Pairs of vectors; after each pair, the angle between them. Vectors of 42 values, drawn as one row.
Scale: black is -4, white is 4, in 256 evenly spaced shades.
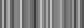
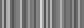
nearly parallel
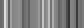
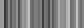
nearly opposite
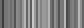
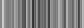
nearly opposite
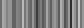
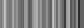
orthogonal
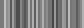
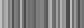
orthogonal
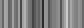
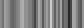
orthogonal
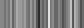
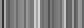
partly opposed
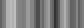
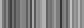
partly opposed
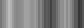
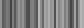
partly opposed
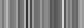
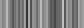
nearly parallel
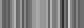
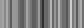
orthogonal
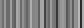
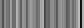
nearly parallel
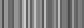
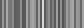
partly opposed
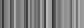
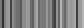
partly aligned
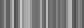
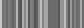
orthogonal
